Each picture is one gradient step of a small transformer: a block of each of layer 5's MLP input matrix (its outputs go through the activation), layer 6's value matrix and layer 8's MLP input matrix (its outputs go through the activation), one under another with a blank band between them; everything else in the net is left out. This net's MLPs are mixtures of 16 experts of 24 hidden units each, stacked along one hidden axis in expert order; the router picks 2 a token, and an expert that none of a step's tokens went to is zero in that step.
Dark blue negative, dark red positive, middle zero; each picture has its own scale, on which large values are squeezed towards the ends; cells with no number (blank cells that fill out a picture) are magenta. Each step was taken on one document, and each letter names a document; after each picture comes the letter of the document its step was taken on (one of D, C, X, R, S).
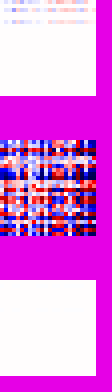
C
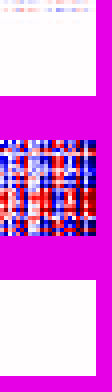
C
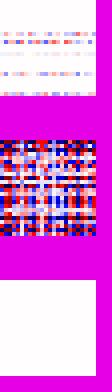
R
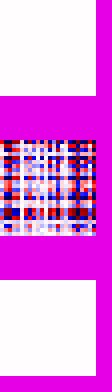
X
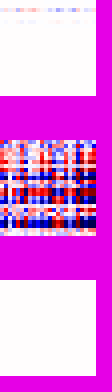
C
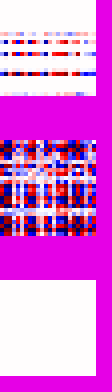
R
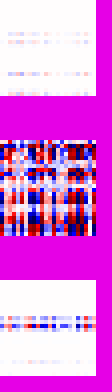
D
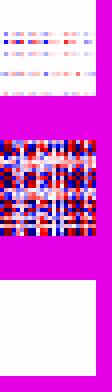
R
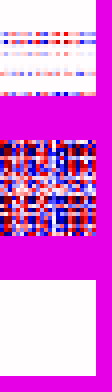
R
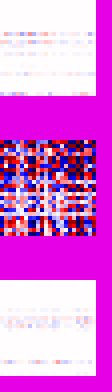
D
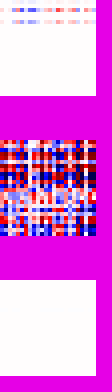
C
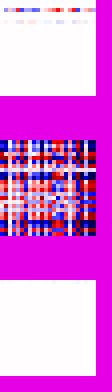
C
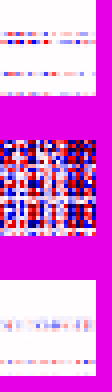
D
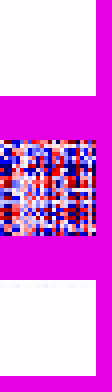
X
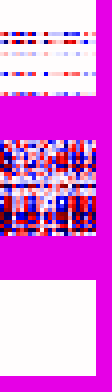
R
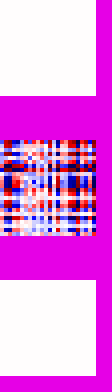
X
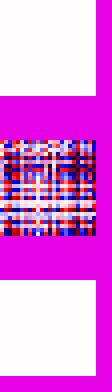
X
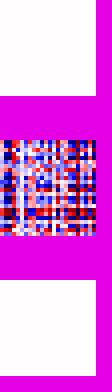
X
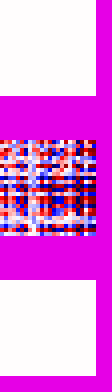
C
